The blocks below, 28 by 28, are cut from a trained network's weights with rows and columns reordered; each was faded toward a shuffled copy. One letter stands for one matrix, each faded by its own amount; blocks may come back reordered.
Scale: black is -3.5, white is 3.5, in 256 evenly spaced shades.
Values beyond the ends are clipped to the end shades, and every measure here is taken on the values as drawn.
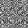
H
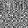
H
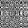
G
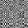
G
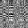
G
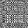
G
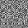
H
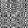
G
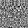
H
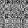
H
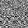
H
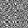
G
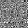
H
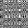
G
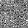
H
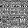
H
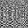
G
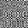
G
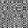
G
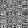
G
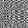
G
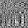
G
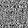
H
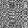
H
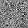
H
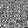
H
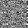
H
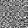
H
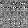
H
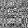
H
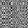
G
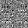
H
